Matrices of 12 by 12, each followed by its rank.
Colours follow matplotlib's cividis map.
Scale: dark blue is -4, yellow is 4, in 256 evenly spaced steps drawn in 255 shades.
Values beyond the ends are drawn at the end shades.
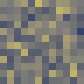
full rank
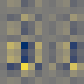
one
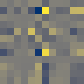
two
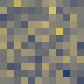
full rank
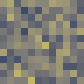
full rank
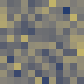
full rank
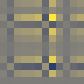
one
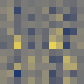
two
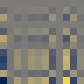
one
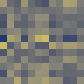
two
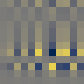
one
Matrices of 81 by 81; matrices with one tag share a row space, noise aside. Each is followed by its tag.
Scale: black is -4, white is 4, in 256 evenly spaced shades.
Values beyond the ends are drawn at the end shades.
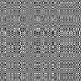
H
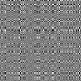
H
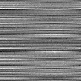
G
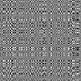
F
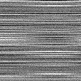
G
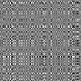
F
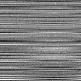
G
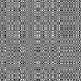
H
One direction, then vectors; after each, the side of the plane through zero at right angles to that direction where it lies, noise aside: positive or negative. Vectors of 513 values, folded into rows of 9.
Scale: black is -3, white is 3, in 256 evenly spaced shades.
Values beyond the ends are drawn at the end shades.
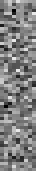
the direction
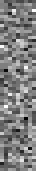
negative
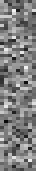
negative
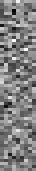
positive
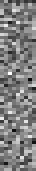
negative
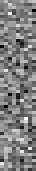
positive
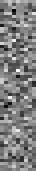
positive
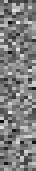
negative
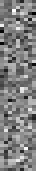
negative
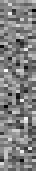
positive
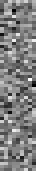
positive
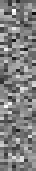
negative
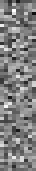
negative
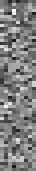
negative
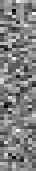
positive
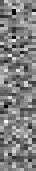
positive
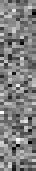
negative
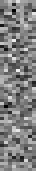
positive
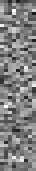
negative
